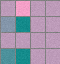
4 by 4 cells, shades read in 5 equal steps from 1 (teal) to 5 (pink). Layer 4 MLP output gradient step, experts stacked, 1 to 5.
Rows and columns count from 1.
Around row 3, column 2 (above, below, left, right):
1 1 4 4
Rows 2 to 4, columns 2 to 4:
1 4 4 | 4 4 4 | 1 4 4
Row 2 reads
3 1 4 4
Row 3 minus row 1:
0 -1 0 0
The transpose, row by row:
4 3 4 2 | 5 1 4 1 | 4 4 4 4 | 4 4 4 4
